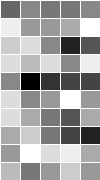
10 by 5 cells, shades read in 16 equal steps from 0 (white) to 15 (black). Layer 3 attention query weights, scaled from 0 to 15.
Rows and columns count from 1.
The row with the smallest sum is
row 9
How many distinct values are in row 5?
4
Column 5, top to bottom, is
7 0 10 1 11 6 5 13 5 6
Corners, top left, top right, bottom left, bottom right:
9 7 4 6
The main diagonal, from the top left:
9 6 7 7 11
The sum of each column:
41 57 65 69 64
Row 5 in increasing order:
7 11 11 12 15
